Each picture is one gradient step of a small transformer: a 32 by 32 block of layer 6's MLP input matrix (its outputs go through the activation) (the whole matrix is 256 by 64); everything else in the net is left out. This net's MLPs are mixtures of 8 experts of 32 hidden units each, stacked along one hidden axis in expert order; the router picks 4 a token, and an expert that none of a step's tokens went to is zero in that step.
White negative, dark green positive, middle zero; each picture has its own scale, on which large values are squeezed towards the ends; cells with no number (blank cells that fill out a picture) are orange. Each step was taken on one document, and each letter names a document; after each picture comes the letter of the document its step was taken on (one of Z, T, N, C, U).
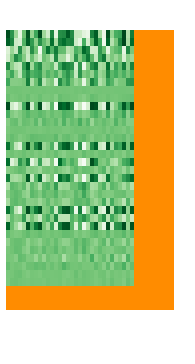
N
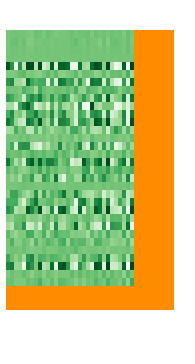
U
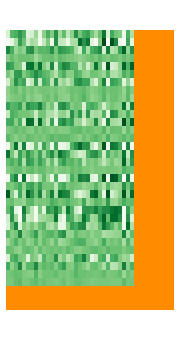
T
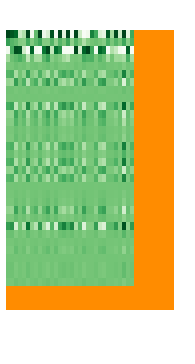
N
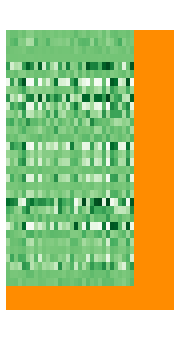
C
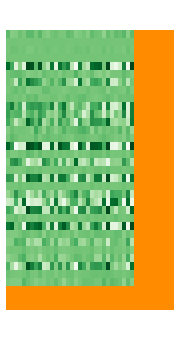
U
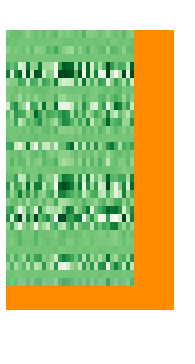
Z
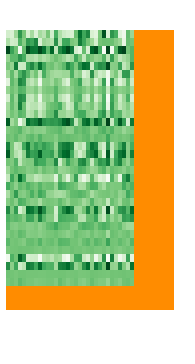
T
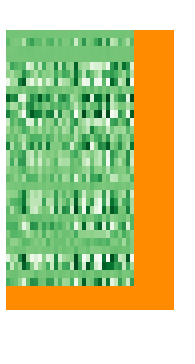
C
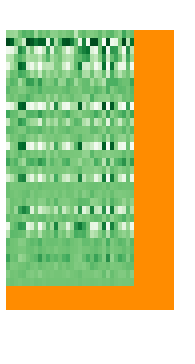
T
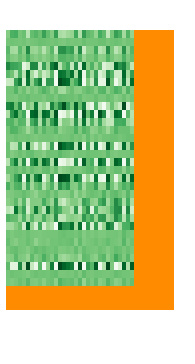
Z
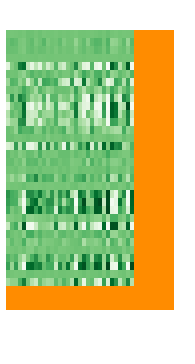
C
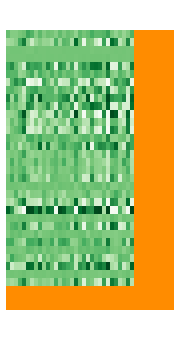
U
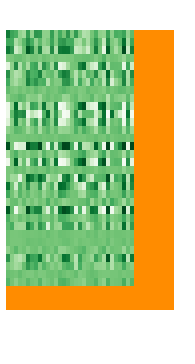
N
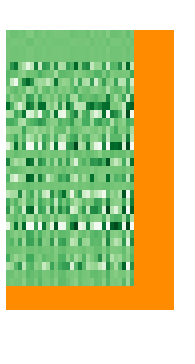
U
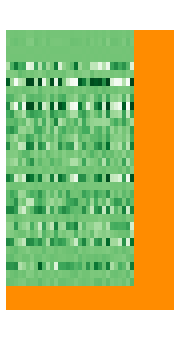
U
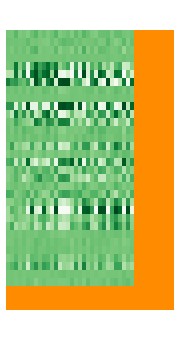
Z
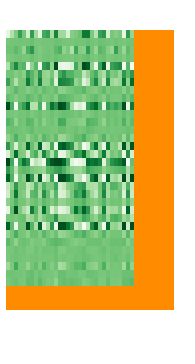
N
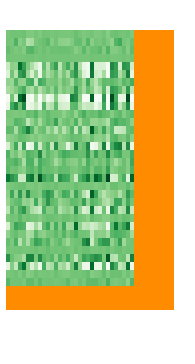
C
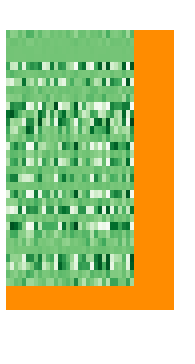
U
